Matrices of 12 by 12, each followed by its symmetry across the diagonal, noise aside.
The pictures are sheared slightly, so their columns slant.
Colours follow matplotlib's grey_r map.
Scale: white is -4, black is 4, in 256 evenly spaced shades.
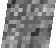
symmetric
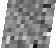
antisymmetric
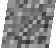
symmetric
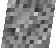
symmetric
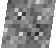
symmetric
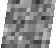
antisymmetric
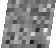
antisymmetric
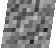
symmetric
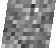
neither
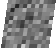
symmetric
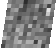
neither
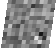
antisymmetric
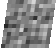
antisymmetric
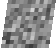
neither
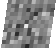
neither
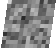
symmetric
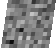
neither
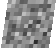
symmetric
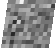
neither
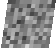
neither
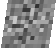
antisymmetric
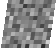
antisymmetric
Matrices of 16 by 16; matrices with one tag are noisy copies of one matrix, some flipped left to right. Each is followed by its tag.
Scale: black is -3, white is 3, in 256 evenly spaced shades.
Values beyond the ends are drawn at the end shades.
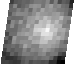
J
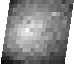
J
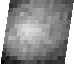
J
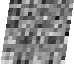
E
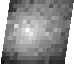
J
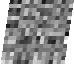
E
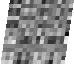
E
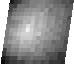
J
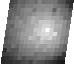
J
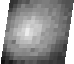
J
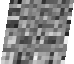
E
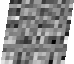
E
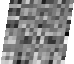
E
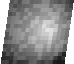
J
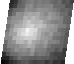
J
